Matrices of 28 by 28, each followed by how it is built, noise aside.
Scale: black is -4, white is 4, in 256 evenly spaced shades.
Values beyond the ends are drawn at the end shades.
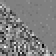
lower triangular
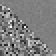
lower triangular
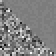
lower triangular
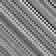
Toeplitz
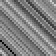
Toeplitz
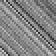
Toeplitz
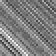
Toeplitz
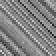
Toeplitz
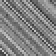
Toeplitz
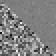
lower triangular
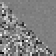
lower triangular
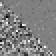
lower triangular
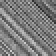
Toeplitz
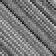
Toeplitz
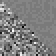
lower triangular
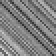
Toeplitz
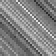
Toeplitz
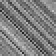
Toeplitz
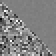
lower triangular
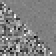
lower triangular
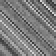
Toeplitz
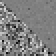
lower triangular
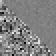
lower triangular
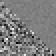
lower triangular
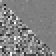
lower triangular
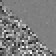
lower triangular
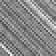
Toeplitz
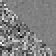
lower triangular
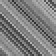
Toeplitz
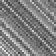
Toeplitz
